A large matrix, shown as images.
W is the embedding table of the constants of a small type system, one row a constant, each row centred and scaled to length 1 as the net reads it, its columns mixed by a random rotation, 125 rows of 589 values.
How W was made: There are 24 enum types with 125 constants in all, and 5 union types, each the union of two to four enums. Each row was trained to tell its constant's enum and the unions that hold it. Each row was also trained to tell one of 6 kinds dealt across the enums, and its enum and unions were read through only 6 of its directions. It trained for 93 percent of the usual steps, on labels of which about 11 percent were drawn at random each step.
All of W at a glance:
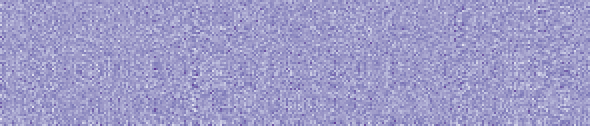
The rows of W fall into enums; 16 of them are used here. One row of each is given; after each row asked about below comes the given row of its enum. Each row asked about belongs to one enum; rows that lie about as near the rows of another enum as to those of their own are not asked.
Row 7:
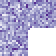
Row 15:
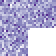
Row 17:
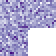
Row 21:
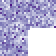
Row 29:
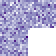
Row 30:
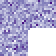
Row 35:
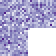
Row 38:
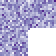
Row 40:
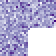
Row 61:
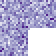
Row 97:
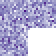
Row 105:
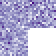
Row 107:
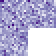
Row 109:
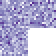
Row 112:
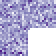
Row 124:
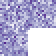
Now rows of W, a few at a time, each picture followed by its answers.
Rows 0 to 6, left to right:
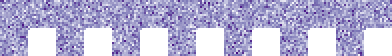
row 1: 21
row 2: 112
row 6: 35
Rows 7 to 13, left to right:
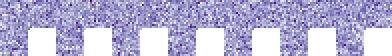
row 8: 29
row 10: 61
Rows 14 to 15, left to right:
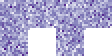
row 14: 21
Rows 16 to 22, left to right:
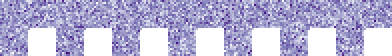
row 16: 97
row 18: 17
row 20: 35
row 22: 29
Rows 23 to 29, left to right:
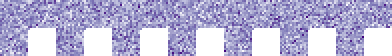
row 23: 97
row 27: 107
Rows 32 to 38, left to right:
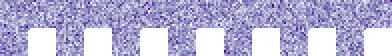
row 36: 61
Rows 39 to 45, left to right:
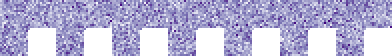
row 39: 17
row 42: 105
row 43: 107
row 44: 61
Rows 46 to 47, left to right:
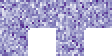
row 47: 7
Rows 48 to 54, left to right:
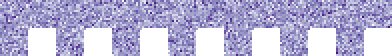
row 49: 97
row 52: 105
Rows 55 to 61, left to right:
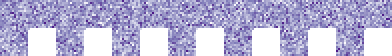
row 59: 29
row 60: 105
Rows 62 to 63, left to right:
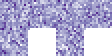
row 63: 15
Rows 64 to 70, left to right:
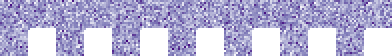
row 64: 21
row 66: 112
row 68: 35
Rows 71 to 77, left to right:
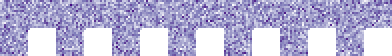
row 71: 17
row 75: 112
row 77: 97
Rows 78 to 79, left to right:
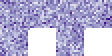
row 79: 107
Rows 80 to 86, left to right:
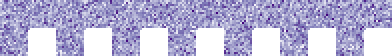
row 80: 17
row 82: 29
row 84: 61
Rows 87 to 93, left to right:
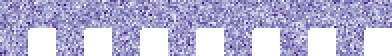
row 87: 112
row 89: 15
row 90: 7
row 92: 21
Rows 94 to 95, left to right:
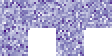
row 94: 30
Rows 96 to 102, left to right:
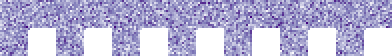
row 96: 40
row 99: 109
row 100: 107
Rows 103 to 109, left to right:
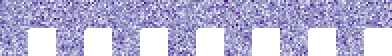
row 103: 109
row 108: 35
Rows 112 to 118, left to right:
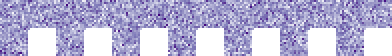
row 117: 124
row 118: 21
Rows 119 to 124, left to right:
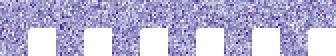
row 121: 29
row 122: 112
